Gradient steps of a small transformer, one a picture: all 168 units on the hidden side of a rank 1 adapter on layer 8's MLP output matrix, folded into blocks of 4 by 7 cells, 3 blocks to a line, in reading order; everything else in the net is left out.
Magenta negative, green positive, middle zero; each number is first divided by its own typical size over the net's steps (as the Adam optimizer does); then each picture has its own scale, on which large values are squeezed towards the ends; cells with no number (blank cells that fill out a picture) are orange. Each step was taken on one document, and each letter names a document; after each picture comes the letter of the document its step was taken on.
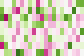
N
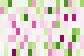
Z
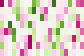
N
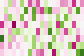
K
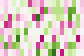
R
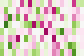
R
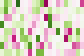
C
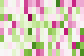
K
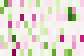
Z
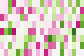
N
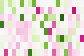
Z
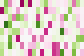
R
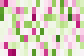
N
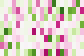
N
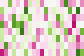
K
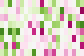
N
